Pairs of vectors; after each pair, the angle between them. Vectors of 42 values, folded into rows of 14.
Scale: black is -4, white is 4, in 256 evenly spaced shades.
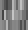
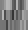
nearly opposite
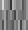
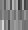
orthogonal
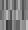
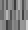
nearly parallel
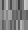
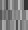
nearly opposite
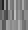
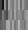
nearly parallel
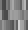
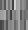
orthogonal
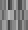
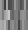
partly aligned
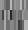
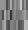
nearly parallel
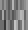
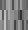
nearly opposite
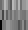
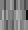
partly opposed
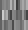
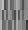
partly opposed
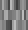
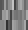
partly aligned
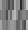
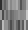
orthogonal
